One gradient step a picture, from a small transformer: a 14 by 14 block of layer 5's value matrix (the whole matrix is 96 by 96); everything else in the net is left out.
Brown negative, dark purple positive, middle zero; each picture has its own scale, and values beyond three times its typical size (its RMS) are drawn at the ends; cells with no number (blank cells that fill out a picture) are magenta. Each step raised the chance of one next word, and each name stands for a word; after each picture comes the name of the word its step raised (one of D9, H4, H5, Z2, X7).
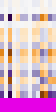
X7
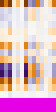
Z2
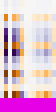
X7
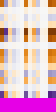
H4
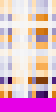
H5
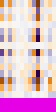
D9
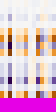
H5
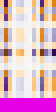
D9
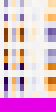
D9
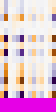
H5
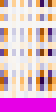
D9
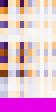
Z2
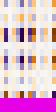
H4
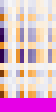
X7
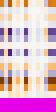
D9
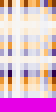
Z2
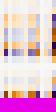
X7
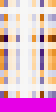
H4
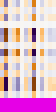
D9
